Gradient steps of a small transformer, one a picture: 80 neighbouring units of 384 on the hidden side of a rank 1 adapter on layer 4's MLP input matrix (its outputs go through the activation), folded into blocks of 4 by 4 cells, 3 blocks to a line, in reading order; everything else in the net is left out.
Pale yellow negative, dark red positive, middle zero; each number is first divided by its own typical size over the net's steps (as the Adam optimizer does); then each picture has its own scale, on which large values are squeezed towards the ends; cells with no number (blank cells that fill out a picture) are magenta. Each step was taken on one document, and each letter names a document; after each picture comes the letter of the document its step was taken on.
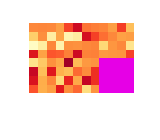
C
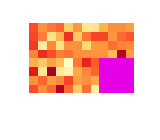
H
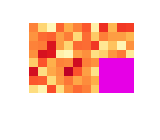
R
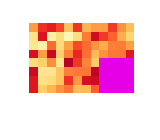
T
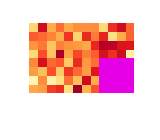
R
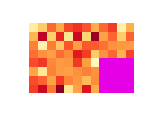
T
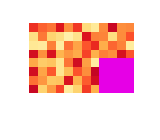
T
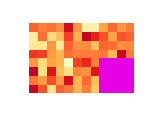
H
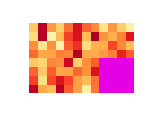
C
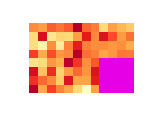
C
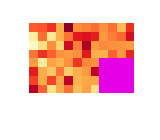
H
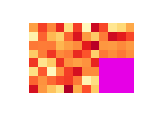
T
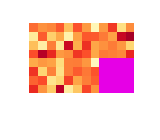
T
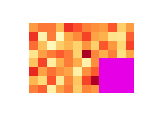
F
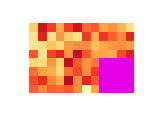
C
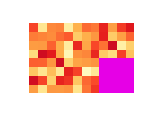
R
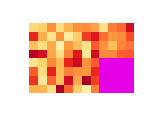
C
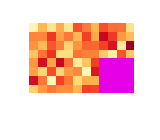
R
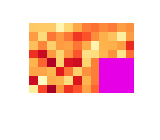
F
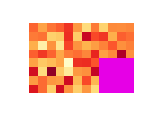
H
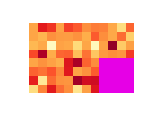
F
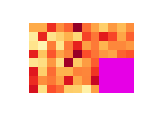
C
